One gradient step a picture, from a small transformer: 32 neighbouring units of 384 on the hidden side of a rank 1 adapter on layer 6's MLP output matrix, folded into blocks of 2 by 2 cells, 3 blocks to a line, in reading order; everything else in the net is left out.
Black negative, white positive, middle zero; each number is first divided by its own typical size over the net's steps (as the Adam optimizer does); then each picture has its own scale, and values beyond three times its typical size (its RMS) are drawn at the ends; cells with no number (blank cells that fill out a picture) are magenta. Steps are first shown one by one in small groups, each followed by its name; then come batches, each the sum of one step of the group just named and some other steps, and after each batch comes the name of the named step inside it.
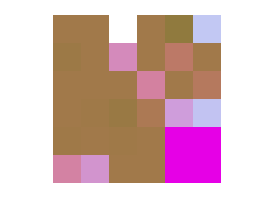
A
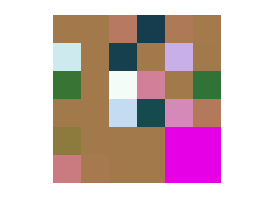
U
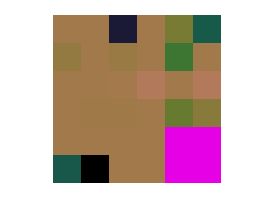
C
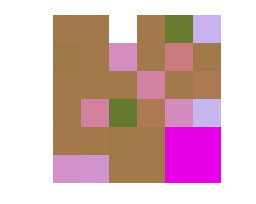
A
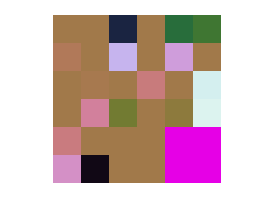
C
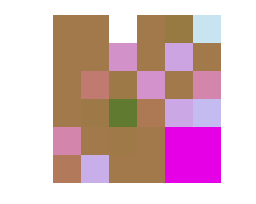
A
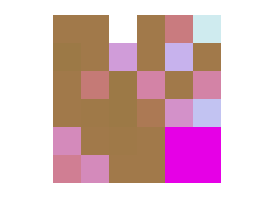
A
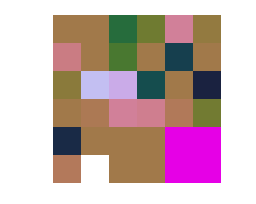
U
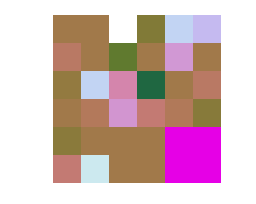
U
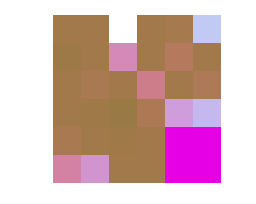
A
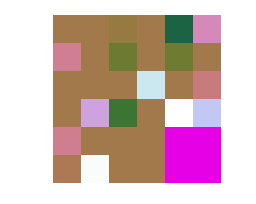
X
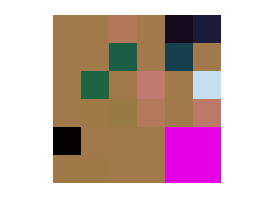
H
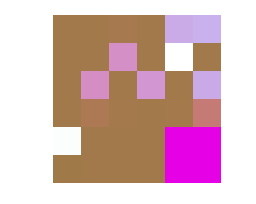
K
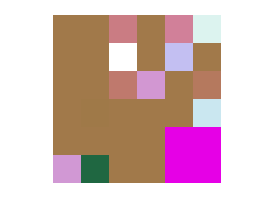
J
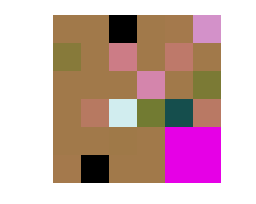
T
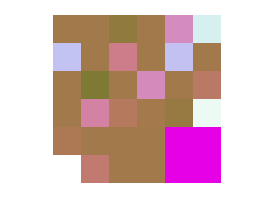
H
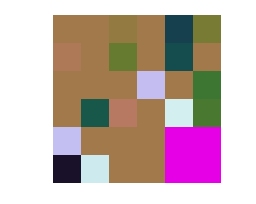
X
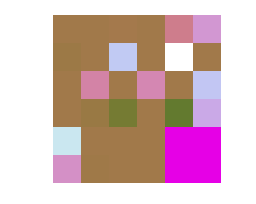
K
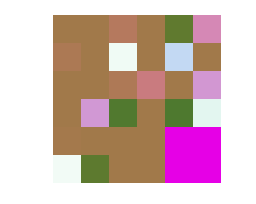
J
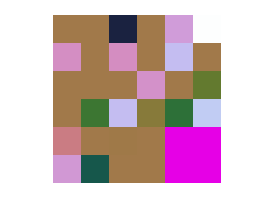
T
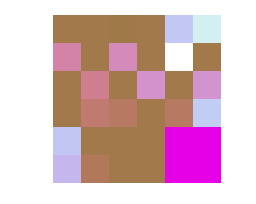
K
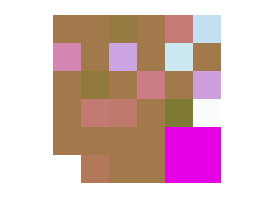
H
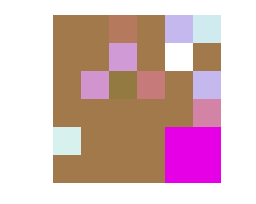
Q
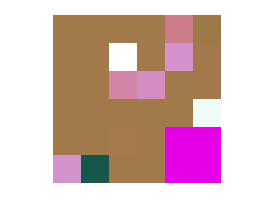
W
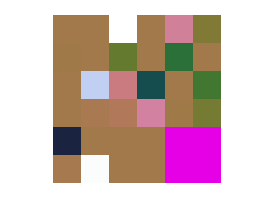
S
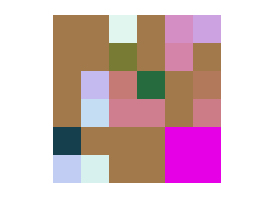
S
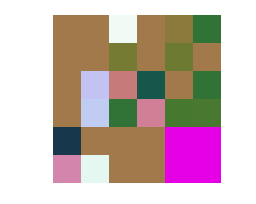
S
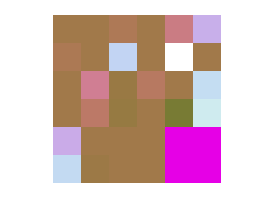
Q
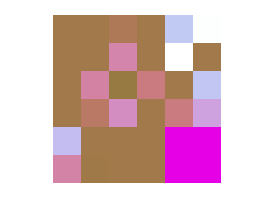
Q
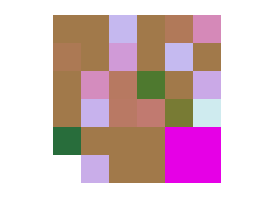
S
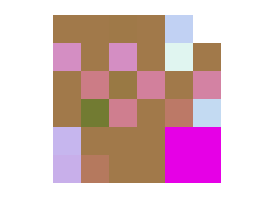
Q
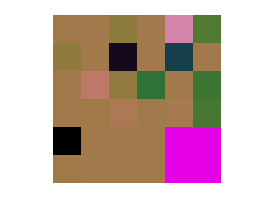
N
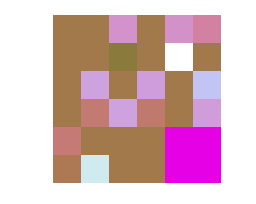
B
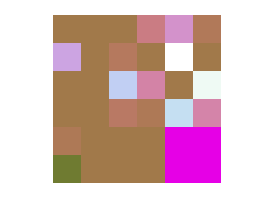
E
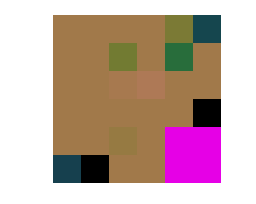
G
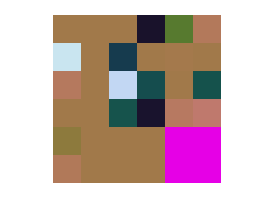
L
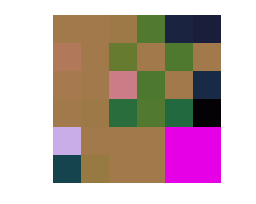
L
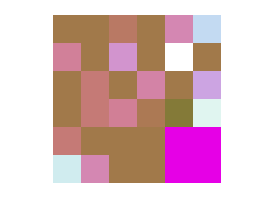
B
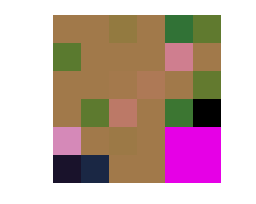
G
